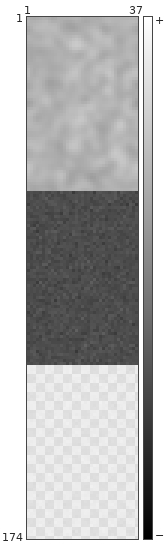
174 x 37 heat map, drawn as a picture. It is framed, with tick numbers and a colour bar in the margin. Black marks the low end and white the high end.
It is made of 3 by 1 panels. Panel 1,1: high, blotchy, faint in contrast. Panel 2,1: low, fine-grained, faint in contrast. Panel 3,1: very high, checkered, faint in contrast.
